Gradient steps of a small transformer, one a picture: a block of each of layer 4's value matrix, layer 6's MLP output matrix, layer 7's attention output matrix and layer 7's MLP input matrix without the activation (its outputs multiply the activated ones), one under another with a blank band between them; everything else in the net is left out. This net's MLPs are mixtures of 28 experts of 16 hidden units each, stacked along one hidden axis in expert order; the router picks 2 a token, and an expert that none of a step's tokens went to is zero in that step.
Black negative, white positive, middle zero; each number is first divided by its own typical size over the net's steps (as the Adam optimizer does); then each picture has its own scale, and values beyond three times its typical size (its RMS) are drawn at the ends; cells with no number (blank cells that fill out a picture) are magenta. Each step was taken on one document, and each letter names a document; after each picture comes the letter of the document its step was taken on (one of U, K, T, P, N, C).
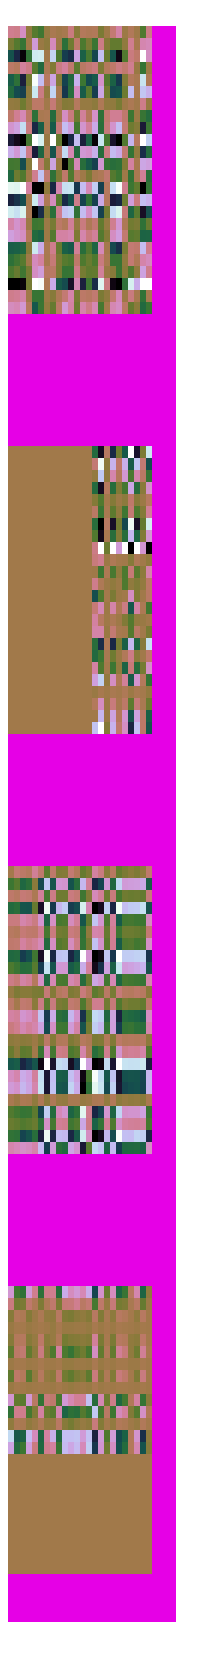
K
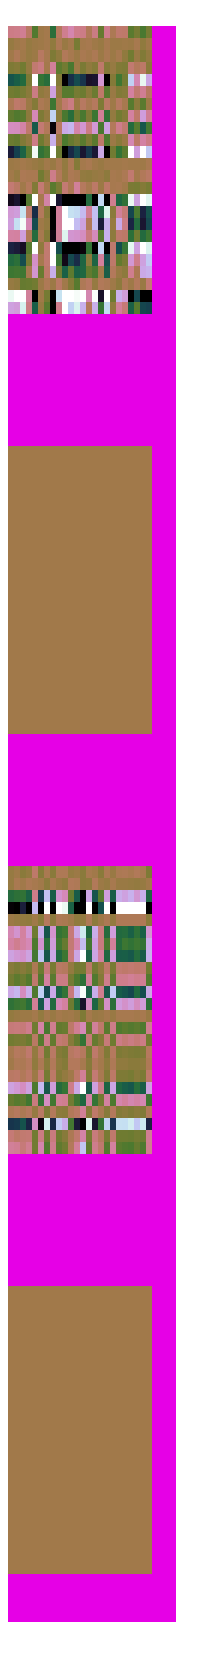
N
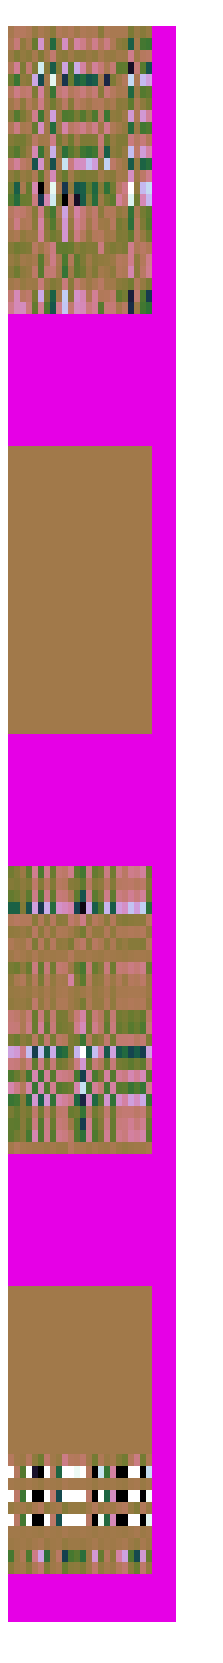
N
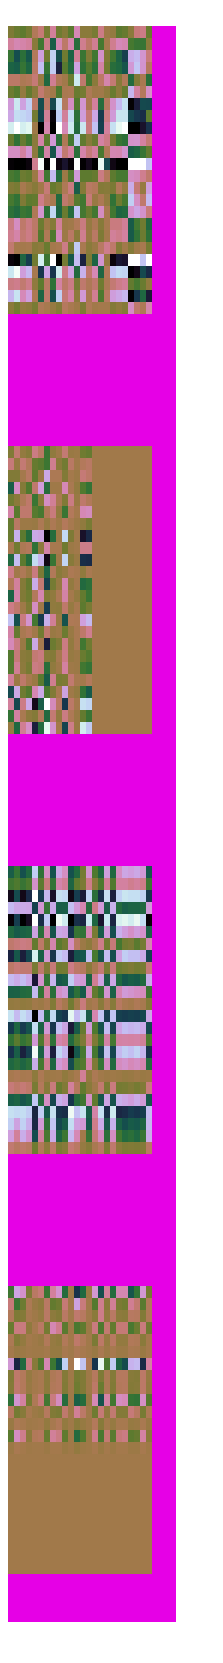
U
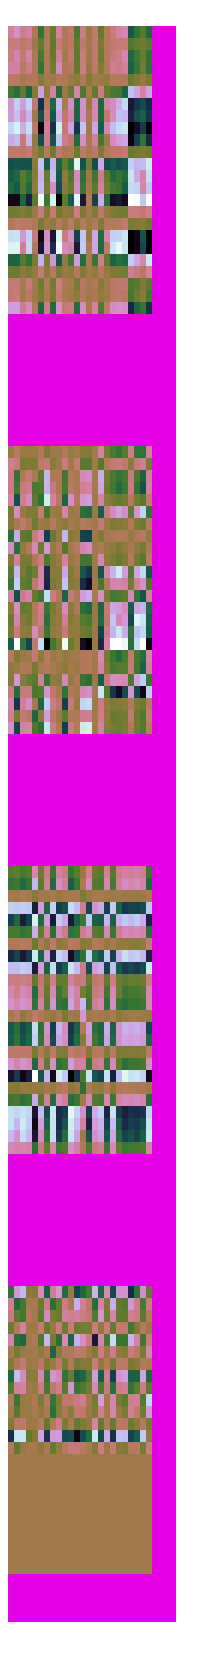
U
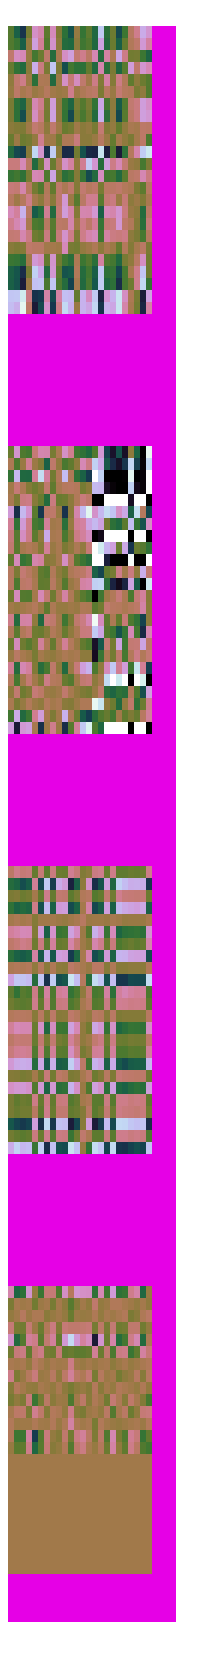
K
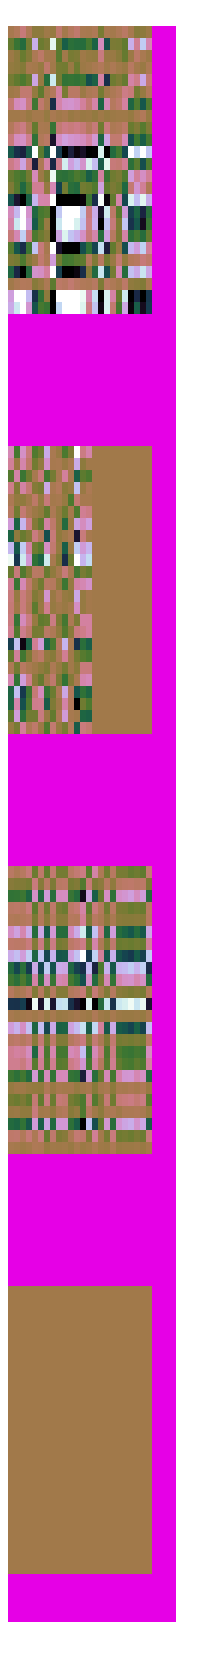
N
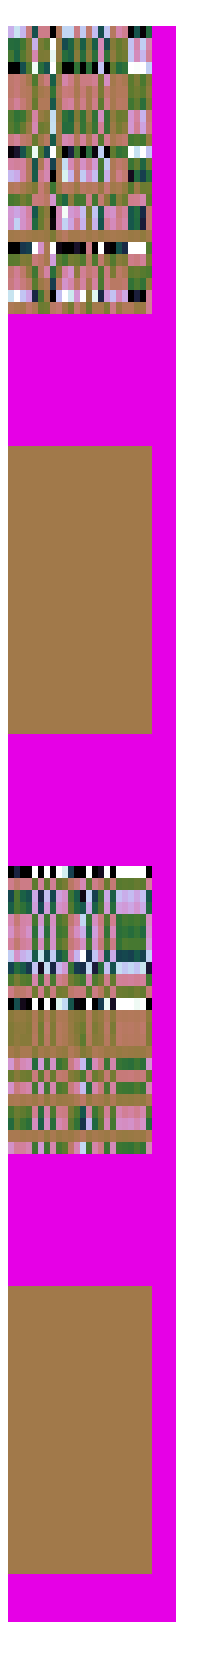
N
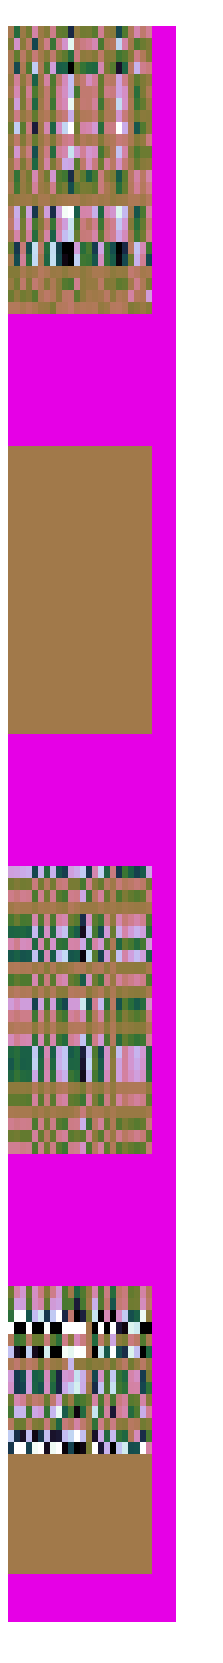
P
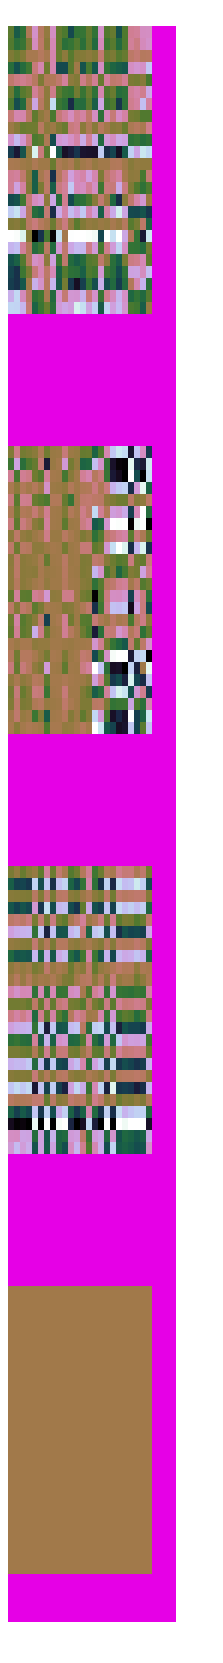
K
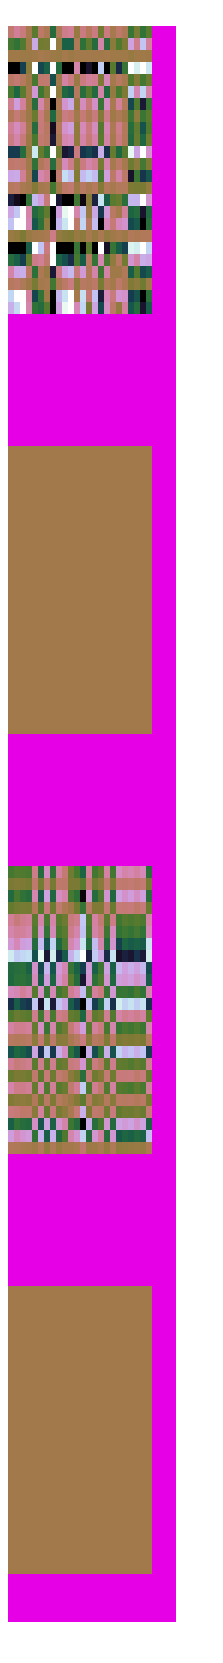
N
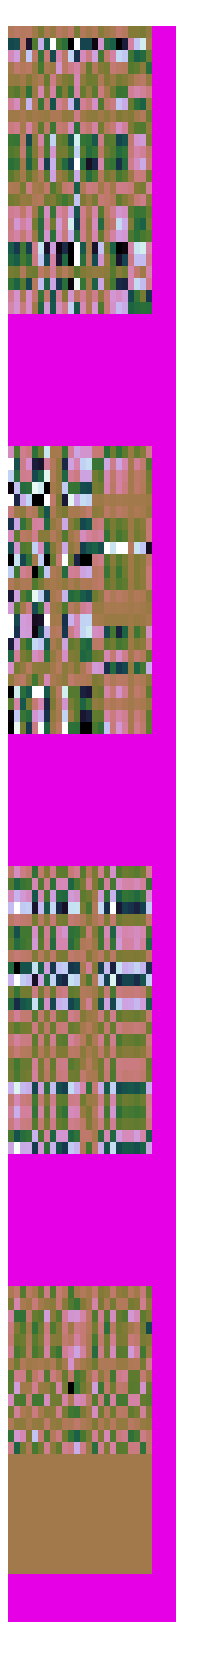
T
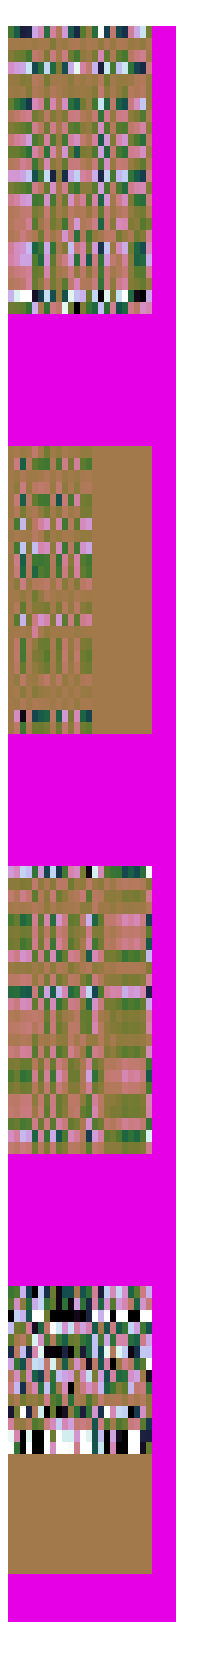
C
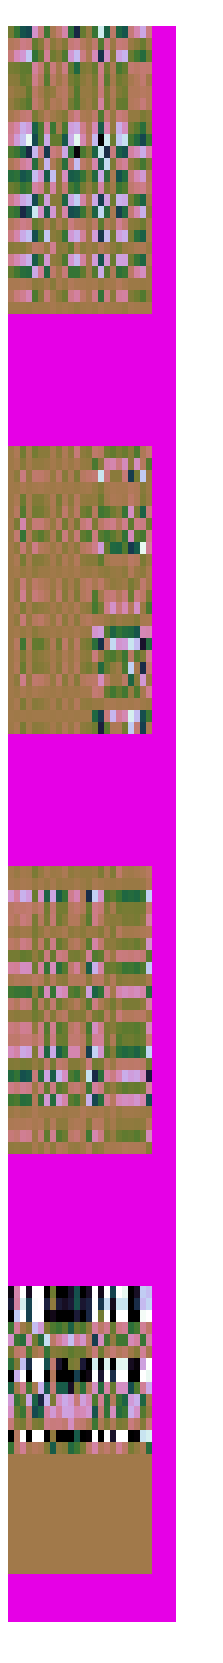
C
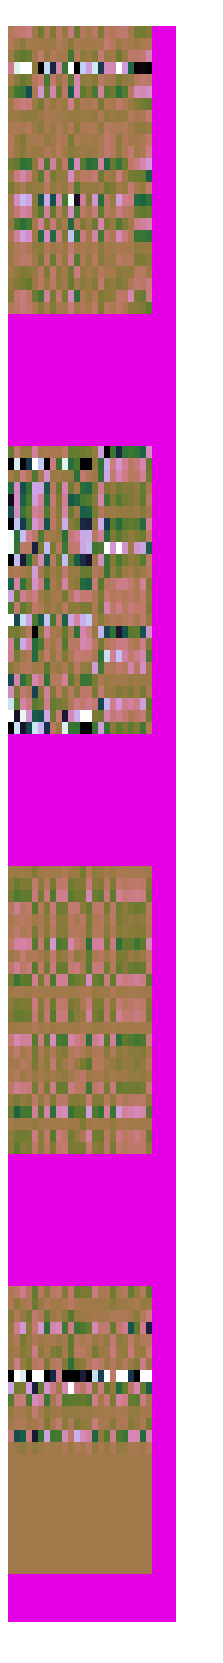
T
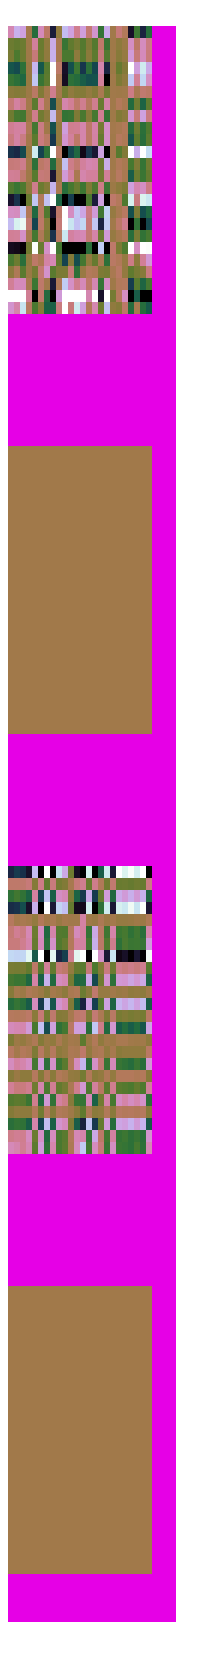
N
